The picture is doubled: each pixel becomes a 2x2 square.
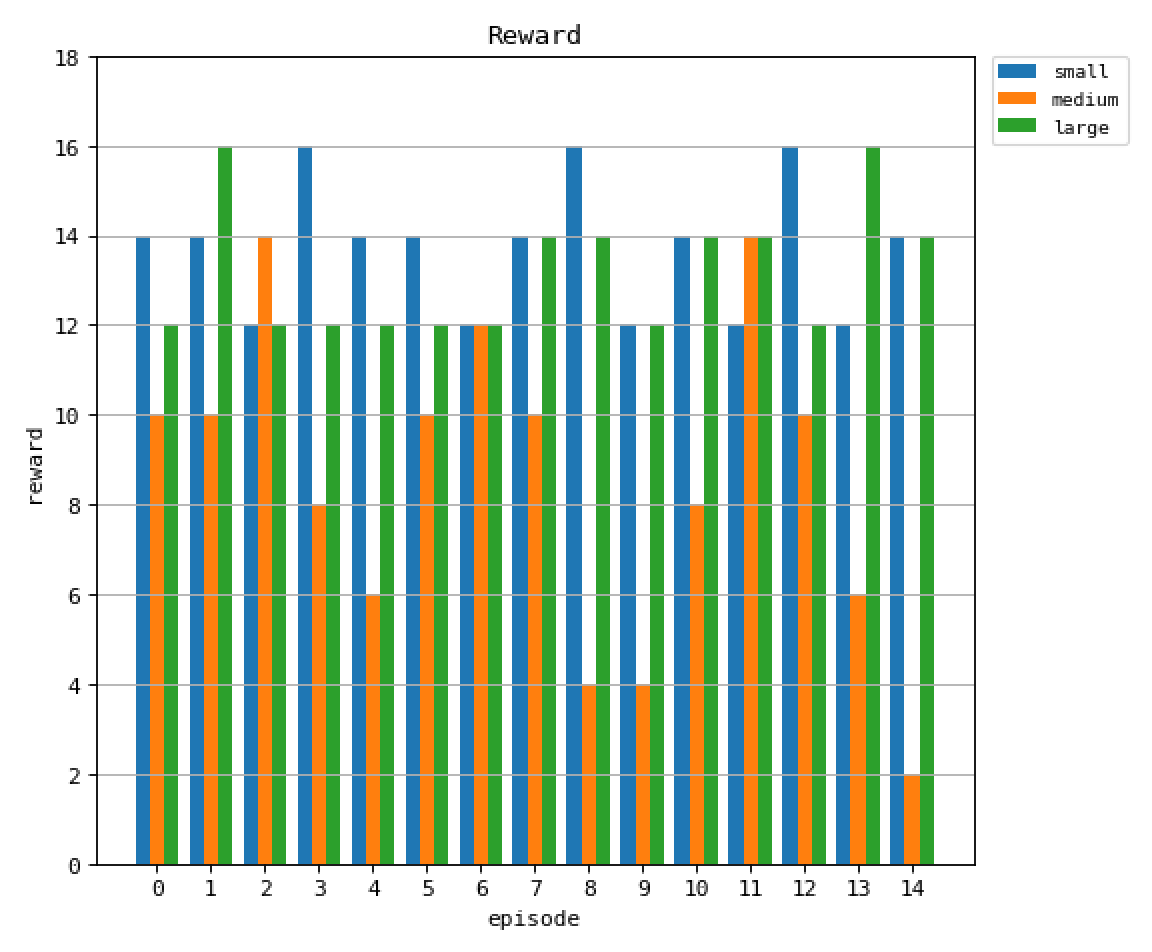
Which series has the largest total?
small
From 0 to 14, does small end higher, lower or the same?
the same
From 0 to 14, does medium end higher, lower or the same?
lower
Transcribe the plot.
Title: Reward
x-axis: episode, ticks 0 1 2 3 4 5 6 7 8 9 10 11 12 13 14
y-axis: reward, ticks 0 2 4 6 8 10 12 14 16 18
Legend: small, medium, large
Values:
small: 14 14 12 16 14 14 12 14 16 12 14 12 16 12 14
medium: 10 10 14 8 6 10 12 10 4 4 8 14 10 6 2
large: 12 16 12 12 12 12 12 14 14 12 14 14 12 16 14
